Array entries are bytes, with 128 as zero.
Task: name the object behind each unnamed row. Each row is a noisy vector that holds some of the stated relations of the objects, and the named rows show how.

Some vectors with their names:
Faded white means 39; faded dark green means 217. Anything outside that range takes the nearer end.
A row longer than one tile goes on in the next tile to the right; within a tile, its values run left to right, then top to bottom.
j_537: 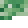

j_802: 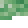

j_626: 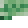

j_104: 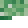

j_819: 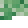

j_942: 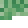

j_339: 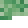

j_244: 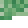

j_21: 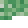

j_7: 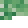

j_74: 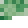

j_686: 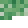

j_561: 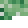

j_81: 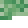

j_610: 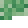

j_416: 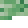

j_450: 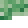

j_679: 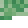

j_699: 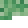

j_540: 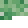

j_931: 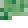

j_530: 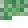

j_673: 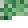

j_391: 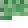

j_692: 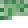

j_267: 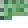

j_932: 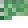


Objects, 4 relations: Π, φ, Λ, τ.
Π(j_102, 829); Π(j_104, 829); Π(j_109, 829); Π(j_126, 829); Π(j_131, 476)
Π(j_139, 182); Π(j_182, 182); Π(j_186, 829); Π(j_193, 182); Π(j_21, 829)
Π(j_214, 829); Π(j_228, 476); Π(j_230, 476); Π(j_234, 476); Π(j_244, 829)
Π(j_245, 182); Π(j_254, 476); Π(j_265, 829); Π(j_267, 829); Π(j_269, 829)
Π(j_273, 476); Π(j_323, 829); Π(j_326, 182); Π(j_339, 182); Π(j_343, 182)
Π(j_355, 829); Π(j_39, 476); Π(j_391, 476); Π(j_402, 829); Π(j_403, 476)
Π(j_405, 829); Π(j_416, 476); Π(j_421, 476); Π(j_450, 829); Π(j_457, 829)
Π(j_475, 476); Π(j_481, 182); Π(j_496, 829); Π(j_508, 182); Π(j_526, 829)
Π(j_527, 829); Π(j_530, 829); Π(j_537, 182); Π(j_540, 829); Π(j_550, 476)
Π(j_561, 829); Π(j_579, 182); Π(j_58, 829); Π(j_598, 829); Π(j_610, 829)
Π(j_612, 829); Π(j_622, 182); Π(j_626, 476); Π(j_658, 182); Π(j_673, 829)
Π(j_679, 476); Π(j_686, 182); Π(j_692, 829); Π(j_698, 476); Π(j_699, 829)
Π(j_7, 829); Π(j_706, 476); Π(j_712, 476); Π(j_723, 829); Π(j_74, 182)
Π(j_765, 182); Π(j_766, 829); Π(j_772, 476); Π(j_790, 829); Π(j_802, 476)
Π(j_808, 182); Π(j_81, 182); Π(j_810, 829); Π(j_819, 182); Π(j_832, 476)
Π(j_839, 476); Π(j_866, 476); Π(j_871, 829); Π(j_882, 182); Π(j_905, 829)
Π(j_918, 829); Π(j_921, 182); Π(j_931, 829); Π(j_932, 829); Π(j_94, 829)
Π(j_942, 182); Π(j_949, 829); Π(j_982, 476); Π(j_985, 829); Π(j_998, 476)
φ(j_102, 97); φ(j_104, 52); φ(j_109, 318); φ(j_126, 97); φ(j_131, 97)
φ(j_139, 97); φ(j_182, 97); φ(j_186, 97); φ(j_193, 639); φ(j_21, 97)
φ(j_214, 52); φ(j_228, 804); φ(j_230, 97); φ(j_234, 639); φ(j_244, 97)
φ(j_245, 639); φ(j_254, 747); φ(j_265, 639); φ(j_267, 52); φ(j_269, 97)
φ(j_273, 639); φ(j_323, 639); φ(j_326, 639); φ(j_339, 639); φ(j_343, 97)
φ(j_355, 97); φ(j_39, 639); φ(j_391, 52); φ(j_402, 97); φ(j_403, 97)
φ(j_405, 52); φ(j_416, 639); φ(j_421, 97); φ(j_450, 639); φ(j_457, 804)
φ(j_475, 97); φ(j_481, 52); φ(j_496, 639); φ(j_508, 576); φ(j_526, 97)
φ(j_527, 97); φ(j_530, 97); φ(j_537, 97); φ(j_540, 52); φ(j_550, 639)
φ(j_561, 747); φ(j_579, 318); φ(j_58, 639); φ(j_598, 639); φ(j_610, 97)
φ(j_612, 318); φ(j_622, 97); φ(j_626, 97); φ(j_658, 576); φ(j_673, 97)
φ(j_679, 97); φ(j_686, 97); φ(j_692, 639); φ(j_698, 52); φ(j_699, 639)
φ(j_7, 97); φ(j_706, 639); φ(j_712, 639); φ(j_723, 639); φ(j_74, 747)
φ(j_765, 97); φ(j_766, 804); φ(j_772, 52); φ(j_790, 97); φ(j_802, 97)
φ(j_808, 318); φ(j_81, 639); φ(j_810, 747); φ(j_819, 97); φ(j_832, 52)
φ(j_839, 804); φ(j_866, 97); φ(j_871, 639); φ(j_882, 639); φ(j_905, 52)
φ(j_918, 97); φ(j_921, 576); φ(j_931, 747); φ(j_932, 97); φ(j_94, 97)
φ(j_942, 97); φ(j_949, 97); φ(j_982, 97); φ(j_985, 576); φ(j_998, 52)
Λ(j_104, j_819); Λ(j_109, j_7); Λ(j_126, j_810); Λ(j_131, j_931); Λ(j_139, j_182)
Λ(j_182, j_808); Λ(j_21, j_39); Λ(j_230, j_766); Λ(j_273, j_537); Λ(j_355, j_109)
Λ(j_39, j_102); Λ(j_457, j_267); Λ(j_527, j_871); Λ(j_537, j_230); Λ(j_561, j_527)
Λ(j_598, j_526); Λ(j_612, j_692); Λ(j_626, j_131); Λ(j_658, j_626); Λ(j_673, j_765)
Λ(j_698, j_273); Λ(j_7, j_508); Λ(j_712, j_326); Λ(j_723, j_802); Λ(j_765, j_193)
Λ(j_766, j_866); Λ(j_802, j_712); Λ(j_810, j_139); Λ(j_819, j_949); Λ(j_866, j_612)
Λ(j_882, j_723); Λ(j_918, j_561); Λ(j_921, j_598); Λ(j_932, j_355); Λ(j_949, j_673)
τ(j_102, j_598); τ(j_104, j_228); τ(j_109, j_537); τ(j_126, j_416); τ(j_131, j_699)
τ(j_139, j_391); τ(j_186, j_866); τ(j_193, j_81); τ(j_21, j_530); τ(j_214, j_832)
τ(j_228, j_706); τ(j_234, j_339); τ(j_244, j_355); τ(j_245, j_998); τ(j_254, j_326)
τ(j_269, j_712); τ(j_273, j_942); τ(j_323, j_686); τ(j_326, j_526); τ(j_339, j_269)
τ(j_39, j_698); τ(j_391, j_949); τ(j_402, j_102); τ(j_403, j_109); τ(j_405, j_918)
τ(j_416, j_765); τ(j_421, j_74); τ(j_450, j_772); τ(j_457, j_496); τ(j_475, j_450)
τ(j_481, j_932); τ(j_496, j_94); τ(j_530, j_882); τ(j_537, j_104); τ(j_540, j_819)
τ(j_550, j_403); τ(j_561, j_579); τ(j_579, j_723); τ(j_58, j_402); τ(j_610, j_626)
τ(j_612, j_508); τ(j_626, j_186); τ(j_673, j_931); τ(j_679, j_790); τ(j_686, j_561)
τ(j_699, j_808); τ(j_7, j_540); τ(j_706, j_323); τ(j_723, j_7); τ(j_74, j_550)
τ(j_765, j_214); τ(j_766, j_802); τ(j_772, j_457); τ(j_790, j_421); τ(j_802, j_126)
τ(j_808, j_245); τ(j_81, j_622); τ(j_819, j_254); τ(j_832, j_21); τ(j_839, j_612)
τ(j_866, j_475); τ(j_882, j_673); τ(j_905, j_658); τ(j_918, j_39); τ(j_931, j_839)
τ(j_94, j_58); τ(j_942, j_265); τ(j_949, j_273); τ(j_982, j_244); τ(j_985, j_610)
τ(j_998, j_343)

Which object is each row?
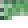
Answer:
j_810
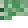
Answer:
j_230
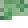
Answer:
j_326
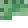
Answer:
j_808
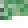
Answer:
j_712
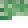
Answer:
j_39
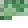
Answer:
j_403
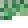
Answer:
j_949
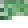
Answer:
j_598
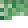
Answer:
j_182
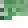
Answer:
j_658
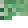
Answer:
j_921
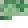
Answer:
j_550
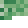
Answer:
j_508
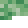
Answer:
j_723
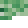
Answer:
j_766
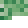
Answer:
j_265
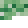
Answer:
j_866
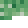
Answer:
j_139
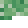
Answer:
j_918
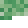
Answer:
j_985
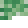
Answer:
j_612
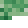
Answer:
j_839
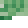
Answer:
j_131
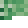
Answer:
j_698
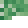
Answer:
j_355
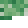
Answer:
j_228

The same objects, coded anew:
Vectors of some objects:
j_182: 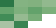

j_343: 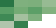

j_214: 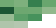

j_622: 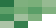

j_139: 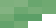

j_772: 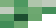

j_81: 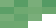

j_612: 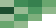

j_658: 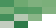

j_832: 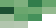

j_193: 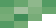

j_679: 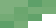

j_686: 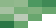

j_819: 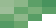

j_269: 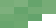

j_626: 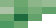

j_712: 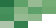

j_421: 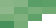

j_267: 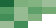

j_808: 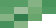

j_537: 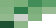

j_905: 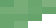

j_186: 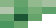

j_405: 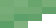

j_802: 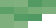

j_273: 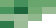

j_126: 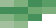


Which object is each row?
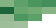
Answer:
j_416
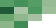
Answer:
j_692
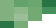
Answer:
j_579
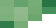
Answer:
j_109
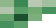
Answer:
j_450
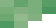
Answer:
j_254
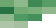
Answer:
j_673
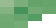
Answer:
j_918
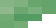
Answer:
j_949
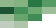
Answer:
j_21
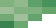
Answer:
j_7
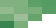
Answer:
j_540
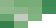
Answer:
j_561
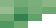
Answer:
j_610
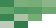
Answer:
j_932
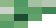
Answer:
j_457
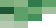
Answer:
j_530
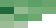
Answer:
j_931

